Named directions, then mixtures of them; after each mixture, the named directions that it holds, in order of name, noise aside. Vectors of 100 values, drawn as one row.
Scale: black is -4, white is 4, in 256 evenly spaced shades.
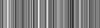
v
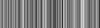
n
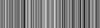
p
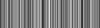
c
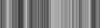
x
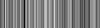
c, p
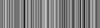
p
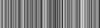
n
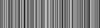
c, n, p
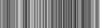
n, x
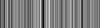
c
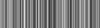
c, p, v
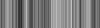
x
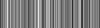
c, v
